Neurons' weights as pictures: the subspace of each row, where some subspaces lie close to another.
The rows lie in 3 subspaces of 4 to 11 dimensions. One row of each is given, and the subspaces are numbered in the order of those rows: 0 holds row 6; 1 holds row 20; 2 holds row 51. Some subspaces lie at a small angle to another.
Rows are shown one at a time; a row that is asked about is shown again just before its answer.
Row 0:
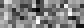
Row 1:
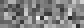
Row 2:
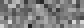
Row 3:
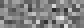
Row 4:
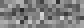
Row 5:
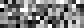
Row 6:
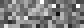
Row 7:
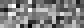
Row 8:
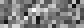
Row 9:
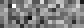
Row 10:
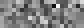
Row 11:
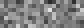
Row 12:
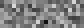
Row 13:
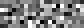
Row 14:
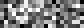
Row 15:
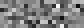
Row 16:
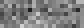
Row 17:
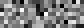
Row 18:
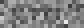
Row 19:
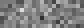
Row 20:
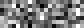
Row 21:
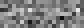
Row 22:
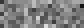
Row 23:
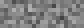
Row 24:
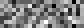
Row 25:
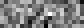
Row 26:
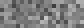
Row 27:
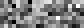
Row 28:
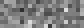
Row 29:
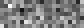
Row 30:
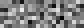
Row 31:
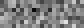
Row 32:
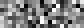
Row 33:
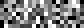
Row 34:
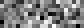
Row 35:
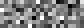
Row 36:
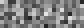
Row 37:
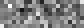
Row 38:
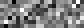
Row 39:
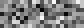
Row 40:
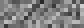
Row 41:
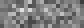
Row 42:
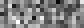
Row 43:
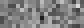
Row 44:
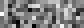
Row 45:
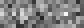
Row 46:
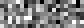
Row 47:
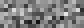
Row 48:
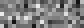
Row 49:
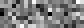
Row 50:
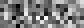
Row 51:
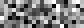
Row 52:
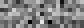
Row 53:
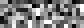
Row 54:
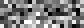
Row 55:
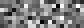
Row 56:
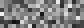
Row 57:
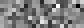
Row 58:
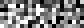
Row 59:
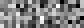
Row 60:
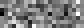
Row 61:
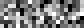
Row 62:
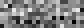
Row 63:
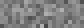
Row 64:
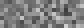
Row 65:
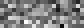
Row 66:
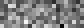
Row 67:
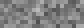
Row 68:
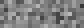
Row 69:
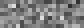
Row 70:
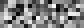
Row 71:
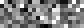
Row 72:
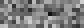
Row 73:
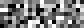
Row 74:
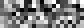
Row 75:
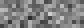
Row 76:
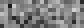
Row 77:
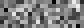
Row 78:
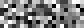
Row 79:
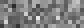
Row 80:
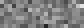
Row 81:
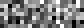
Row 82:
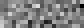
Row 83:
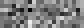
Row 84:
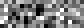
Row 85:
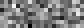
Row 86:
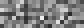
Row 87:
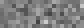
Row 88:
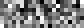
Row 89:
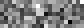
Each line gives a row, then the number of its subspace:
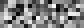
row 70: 0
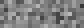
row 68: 0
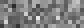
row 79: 0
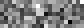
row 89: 0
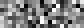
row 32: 2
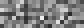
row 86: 0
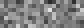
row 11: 1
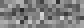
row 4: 1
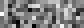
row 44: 1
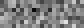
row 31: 0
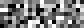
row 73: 2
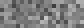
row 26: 0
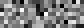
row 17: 0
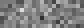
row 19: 2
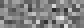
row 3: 0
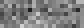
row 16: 1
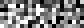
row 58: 2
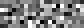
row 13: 2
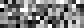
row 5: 0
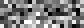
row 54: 2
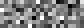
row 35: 1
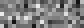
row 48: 1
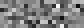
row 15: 2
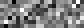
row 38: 0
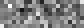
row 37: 2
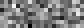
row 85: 1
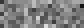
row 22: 0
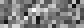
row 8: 0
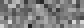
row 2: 1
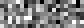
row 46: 1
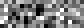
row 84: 0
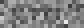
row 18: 0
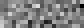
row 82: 0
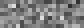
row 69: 2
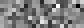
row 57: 2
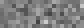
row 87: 0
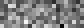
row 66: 2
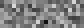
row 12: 0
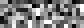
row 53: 0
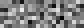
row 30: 0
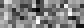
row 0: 0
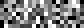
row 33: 0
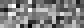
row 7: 2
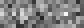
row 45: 1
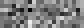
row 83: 2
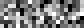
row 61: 1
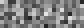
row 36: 0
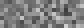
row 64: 0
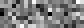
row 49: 1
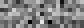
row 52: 1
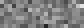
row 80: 0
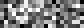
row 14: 0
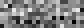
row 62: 1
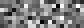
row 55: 2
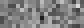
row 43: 2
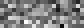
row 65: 2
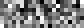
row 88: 2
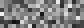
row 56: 1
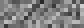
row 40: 0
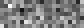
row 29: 2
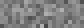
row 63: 0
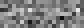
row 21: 2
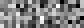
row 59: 1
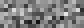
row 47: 1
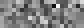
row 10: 2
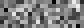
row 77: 0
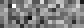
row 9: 1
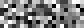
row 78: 1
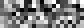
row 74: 1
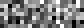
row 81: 1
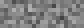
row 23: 0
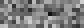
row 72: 0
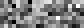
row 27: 0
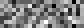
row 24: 0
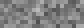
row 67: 0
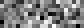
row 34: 0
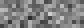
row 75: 1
